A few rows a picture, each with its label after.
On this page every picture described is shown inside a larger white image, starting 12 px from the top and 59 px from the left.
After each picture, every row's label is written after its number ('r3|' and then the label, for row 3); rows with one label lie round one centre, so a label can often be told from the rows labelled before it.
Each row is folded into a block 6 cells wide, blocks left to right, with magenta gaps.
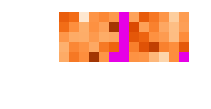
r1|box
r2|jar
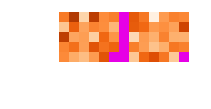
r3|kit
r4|box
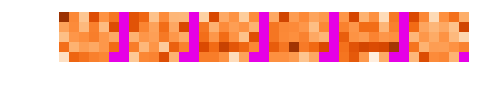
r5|box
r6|box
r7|jar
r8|jar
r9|jar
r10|box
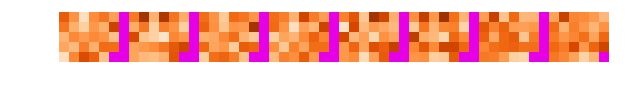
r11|box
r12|kit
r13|box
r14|box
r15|kit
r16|kit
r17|jar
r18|jar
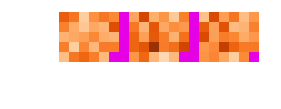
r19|box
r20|jar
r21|jar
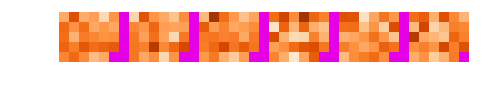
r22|jar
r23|jar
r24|jar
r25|kit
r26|box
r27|kit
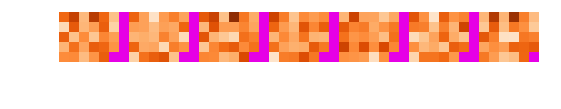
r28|kit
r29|box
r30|kit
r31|box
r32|jar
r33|box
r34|kit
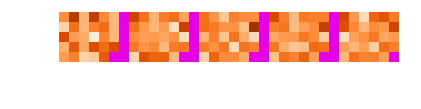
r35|kit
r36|box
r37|box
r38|box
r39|box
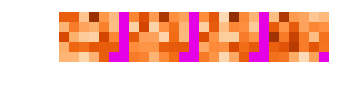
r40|kit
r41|kit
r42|kit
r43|jar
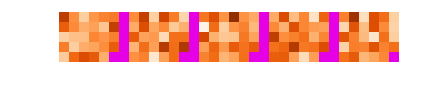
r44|box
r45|kit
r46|kit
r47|jar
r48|kit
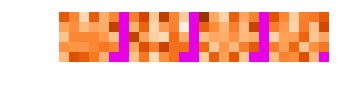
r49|box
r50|kit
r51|box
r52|box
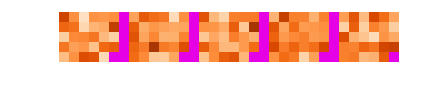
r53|box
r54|jar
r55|box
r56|jar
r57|kit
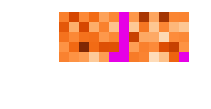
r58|jar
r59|kit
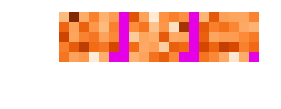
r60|jar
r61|box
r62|jar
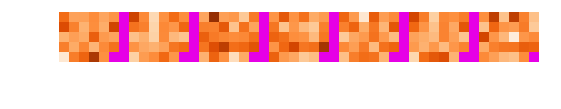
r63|box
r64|box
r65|jar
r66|jar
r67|box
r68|box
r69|kit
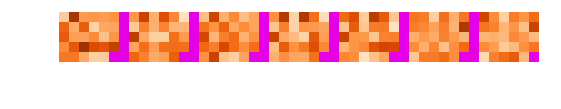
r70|jar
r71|kit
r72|jar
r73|kit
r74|kit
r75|box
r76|box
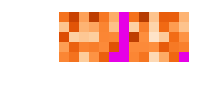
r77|kit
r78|kit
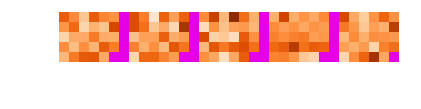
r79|box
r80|box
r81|kit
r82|jar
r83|box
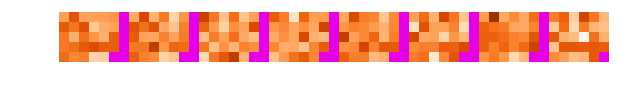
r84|jar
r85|jar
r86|box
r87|box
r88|jar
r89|kit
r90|jar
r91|kit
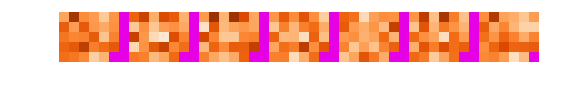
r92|jar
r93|kit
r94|kit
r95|kit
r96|box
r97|kit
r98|jar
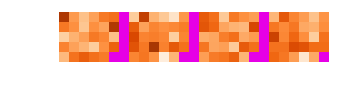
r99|box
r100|jar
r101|box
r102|jar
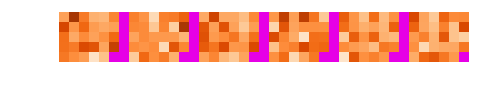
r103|jar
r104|box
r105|jar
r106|kit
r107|box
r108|box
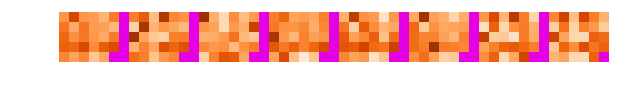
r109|jar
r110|kit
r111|box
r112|jar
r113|jar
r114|jar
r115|kit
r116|kit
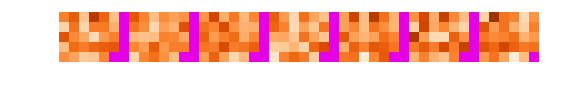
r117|kit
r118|box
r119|jar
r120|box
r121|kit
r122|kit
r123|jar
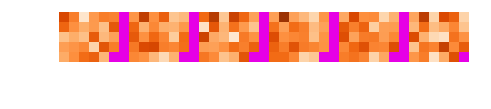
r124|box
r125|jar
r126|kit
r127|jar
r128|jar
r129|kit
